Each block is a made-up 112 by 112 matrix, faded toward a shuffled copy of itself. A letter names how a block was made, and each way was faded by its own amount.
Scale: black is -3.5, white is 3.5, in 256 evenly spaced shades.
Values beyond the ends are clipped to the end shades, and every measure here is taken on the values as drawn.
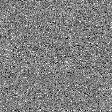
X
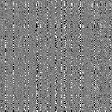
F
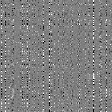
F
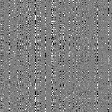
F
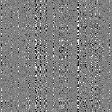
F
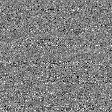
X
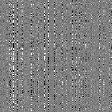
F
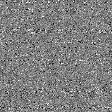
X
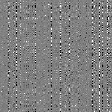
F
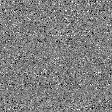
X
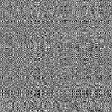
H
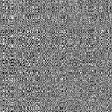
H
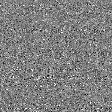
X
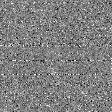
X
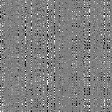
F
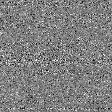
X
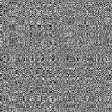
H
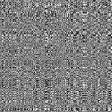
H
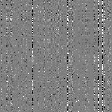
F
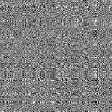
H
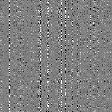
F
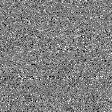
X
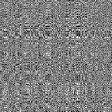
H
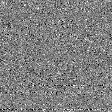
X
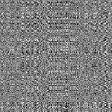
H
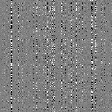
F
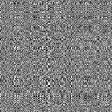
H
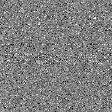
X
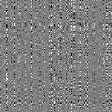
F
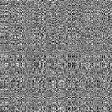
H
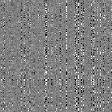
F
